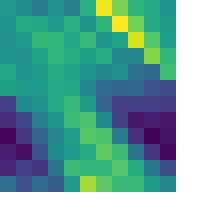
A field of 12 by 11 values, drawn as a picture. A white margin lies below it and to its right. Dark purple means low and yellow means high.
Streaks slant down to the right. The top left is the calmest part. On average the colour sits 50% of the way up the scale.
